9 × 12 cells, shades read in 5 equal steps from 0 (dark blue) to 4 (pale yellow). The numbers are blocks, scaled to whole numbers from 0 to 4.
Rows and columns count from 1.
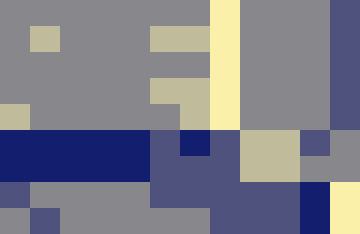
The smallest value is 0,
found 13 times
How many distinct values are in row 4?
4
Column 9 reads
2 2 2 2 2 3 3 1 1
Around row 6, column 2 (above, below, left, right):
2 0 0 0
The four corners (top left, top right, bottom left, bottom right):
2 1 2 4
